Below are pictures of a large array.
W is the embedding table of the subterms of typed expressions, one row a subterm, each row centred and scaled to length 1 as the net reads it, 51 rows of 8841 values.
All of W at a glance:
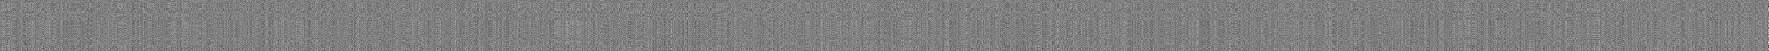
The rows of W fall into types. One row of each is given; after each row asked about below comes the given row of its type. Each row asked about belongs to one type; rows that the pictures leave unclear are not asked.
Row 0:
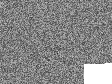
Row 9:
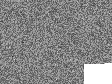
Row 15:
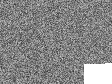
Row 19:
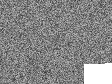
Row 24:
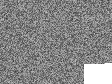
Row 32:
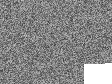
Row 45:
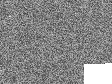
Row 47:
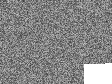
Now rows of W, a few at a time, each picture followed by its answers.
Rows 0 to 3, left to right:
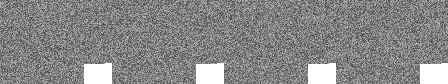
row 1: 47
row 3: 15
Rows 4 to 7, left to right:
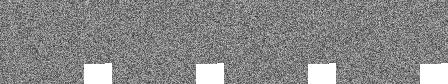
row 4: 0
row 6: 32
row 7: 15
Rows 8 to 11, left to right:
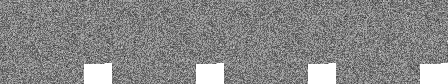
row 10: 9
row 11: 19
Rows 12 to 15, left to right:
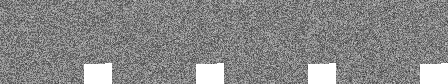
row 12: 47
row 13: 32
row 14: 15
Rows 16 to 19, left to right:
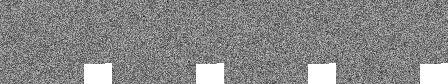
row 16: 32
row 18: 45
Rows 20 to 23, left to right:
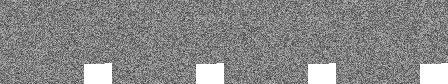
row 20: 9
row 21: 24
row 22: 24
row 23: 15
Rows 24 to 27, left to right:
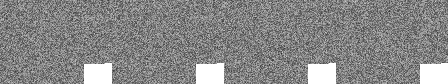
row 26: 0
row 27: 15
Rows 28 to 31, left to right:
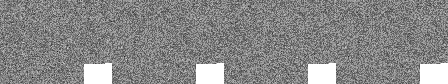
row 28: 24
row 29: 9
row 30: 24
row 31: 9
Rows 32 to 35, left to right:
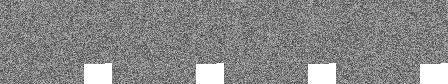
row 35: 24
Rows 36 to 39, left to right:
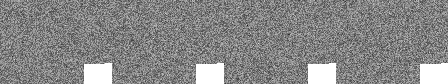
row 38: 19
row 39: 32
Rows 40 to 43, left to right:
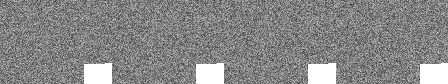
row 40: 47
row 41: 24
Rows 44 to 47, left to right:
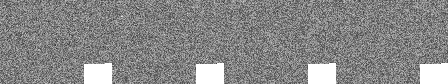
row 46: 15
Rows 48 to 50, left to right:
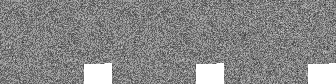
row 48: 9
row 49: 9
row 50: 47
